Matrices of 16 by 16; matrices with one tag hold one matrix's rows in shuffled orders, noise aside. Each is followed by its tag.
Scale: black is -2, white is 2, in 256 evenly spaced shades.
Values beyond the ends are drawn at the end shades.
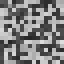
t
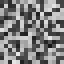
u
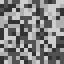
u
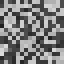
u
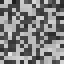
u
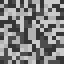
u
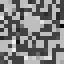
t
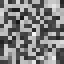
u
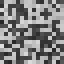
t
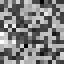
t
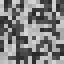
t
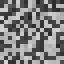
u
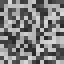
u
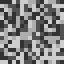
u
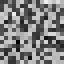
u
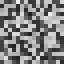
u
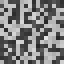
u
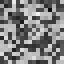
t
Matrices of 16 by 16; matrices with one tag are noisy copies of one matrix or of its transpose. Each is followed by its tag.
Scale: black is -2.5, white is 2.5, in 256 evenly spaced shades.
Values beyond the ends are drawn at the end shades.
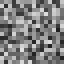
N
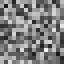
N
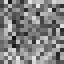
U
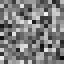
N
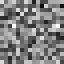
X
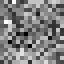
U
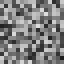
N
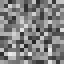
N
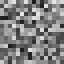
X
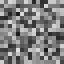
X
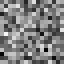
N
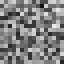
X
